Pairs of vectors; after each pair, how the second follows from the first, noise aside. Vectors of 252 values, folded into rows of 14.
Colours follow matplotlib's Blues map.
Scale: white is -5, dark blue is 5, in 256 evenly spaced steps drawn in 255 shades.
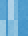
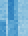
negated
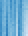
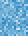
shuffled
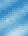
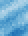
negated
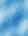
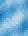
negated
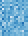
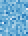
shuffled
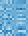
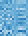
negated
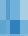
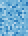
shuffled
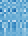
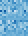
sign-scrambled
